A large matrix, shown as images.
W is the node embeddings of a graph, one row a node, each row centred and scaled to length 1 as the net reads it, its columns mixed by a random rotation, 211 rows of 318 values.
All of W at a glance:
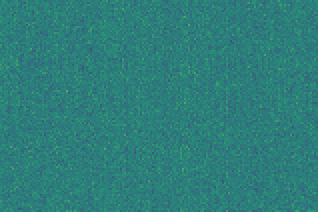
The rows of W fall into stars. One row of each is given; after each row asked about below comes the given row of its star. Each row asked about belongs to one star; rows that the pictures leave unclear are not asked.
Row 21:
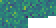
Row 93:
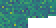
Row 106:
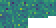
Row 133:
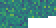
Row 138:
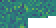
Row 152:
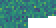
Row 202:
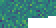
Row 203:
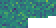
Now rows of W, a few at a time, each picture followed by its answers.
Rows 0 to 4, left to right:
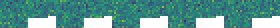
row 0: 93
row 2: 21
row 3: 93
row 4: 106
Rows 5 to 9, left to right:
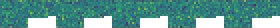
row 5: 106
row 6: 133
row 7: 138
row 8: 93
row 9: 133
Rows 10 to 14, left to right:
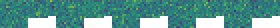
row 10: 106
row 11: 138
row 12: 202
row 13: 138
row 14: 202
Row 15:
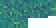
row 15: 152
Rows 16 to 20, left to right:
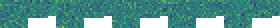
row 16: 202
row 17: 106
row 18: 203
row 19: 106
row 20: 21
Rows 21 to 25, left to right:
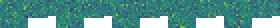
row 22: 93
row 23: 202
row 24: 202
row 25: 202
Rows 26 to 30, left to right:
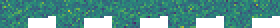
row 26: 152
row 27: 133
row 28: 93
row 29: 21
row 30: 93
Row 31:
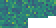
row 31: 203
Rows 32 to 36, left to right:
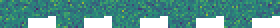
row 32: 133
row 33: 93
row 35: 138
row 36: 203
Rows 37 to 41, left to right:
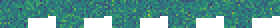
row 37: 138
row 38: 21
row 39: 133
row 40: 138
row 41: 106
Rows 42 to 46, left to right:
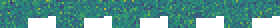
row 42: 106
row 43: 203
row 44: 133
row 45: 202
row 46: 21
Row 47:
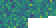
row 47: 202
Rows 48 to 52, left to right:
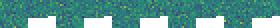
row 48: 202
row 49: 202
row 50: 203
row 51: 202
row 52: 152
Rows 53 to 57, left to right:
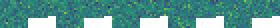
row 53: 203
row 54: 106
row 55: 152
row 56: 202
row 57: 93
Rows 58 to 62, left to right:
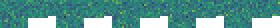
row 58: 106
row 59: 106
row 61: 152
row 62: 93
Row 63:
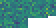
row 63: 106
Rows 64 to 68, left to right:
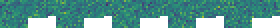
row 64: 133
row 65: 106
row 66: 21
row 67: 21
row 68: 106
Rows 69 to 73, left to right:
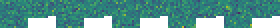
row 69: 106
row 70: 138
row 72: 202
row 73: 202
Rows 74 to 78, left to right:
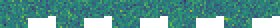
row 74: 133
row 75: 93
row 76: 133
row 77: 93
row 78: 202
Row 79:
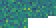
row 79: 21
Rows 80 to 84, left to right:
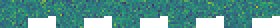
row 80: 133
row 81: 202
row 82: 93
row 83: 152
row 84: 138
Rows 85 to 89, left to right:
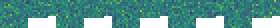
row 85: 152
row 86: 93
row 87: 106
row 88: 152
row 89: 106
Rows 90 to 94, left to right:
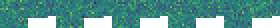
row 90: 133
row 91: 21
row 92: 93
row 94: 138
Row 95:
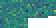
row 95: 21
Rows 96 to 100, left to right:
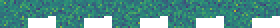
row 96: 21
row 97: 133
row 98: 138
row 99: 106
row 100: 203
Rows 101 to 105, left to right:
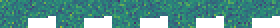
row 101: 106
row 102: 21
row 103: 133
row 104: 202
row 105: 106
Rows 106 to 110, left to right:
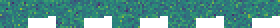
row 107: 21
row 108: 93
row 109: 93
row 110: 203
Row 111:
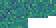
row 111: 106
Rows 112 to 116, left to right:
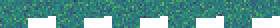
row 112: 21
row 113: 203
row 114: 202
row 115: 21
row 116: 133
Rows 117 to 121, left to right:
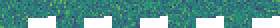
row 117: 203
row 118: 106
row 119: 138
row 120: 152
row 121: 133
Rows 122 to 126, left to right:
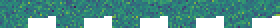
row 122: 202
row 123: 106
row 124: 203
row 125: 93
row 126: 152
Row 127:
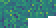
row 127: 106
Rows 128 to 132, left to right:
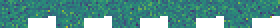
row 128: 133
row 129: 106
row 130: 138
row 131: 21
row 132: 203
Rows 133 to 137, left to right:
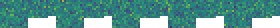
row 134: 203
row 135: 203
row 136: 202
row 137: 138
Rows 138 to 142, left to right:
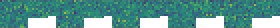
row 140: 21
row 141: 138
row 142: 202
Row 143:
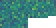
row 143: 138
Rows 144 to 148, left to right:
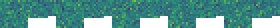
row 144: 106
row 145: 203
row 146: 93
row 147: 93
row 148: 21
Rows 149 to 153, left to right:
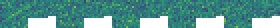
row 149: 21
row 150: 152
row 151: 202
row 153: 152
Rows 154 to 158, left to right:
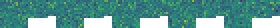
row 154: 203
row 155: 21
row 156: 202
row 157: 21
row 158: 203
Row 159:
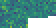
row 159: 106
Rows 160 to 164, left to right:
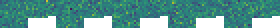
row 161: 93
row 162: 152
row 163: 106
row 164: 138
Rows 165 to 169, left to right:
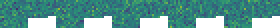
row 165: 21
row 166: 133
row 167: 203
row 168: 203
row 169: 106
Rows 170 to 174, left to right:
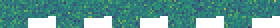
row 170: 152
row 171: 203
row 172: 106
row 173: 202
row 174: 93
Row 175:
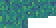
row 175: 133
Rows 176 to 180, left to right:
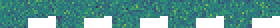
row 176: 202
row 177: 106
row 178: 21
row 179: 138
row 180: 138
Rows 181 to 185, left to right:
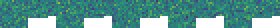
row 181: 21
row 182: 152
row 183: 138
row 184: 152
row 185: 203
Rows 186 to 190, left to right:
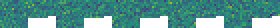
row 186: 93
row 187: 106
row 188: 152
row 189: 21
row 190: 152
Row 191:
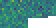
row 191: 133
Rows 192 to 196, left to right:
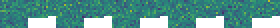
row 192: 138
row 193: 152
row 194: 133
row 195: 203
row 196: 203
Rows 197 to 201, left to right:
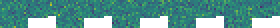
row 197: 202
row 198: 203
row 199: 202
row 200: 133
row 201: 21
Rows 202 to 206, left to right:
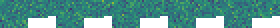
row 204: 202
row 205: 138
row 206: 106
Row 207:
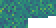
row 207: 202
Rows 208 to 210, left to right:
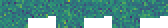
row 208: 202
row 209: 93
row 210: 133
